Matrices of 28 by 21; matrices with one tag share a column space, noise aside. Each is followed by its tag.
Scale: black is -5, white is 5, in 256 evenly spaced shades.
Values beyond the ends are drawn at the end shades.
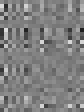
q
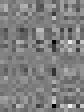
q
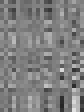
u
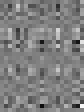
q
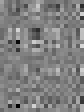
q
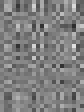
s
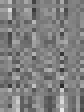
u
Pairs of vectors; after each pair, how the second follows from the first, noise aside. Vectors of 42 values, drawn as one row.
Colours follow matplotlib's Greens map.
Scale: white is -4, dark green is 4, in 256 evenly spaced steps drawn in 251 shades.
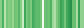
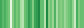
wrapped around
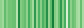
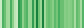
shuffled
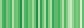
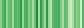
copied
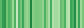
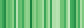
copied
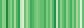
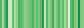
wrapped around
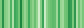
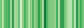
negated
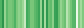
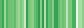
copied
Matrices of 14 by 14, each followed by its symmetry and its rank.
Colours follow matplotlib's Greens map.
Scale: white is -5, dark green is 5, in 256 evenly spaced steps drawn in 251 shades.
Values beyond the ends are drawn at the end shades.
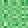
neither, rank two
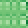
neither, rank one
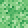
symmetric, full rank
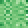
neither, rank two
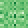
neither, rank two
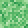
symmetric, full rank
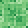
symmetric, rank three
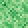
symmetric, full rank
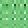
neither, rank one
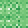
neither, rank two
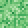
symmetric, full rank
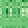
neither, rank two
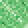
symmetric, full rank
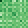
symmetric, rank three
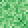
symmetric, full rank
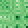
symmetric, rank three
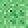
symmetric, rank three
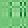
neither, rank one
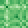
symmetric, rank three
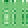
neither, rank one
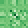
symmetric, rank three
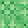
symmetric, rank three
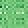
neither, rank two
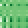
neither, rank one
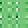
neither, rank one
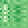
neither, rank two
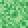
symmetric, full rank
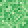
symmetric, full rank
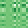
neither, rank one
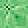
symmetric, rank three
